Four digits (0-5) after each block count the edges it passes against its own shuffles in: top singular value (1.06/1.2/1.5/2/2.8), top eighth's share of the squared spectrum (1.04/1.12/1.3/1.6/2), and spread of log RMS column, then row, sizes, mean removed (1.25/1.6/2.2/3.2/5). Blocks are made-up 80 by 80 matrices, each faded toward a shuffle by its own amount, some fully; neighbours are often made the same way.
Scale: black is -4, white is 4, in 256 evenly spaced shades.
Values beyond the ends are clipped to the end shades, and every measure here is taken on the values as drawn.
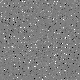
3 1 0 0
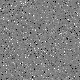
2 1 0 0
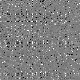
4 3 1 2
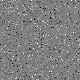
3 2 0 1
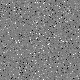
1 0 0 0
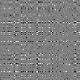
5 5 3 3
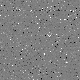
2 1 0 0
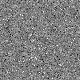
2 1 0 0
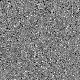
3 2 0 0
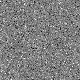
0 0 0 0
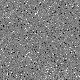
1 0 0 0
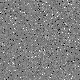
0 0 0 0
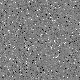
0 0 0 0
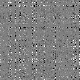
3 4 3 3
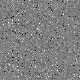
1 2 2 1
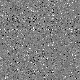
1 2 1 1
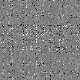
2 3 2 3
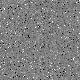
0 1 0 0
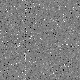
2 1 1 0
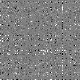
2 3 3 3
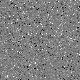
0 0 0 0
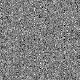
1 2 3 0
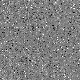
3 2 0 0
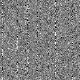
2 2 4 0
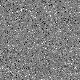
0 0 0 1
